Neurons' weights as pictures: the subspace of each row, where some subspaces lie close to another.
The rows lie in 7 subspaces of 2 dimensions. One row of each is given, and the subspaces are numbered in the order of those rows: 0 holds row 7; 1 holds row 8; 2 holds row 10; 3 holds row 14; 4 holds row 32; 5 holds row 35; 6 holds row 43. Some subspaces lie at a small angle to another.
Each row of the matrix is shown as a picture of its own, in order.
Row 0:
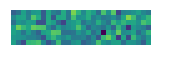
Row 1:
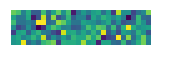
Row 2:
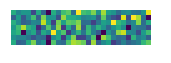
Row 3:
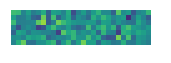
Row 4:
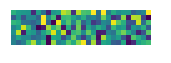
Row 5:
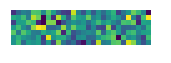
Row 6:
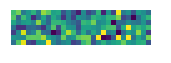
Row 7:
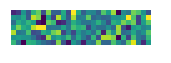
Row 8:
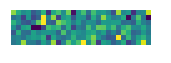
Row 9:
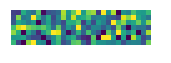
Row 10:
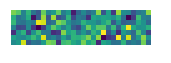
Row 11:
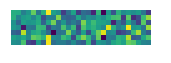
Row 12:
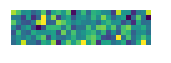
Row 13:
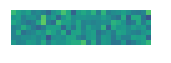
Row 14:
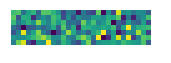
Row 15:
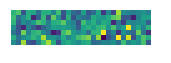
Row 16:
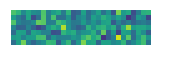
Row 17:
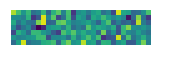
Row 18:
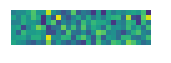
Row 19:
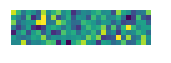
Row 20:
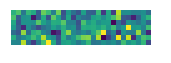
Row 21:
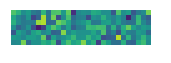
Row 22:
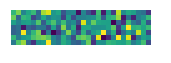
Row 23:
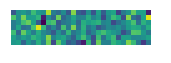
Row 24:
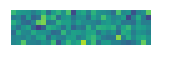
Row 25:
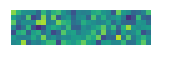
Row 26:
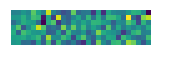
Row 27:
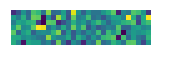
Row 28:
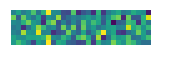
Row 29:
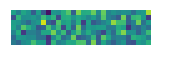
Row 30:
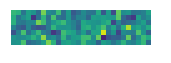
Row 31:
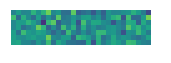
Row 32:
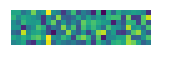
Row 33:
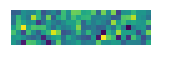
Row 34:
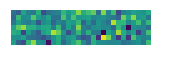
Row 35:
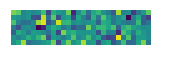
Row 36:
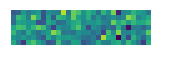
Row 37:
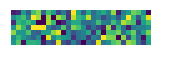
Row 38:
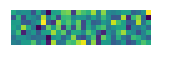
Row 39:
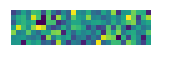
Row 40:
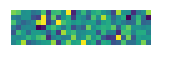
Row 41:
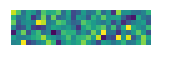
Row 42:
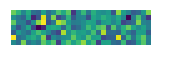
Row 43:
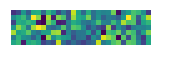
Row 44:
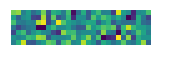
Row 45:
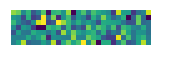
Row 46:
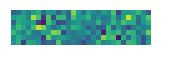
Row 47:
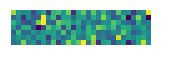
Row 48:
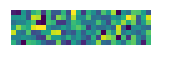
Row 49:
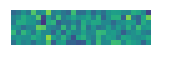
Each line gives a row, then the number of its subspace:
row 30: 2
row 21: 2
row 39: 2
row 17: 0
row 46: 6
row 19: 4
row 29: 0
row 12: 1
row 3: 5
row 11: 4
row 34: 3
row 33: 2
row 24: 1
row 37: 6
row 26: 4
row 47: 1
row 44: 5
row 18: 4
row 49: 5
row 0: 3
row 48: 0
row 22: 0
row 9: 3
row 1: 2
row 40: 5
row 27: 0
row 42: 6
